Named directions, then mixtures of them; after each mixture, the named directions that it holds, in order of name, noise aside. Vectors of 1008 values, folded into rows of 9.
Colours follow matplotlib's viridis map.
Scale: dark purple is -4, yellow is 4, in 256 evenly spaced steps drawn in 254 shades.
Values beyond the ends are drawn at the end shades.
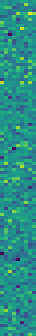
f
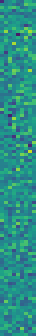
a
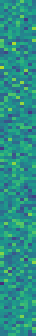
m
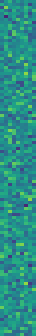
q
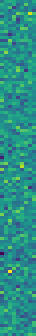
f, m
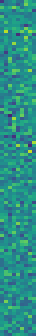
a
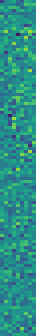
a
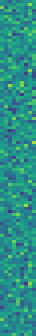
a, q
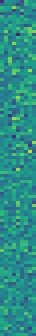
a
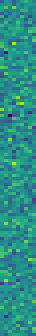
a, m, q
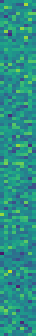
a, f, q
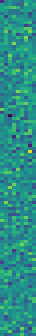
a, q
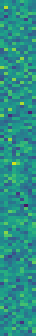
f, m, q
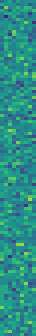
q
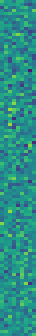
a, q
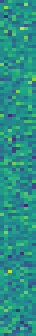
a, f, q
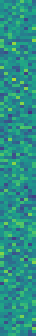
m
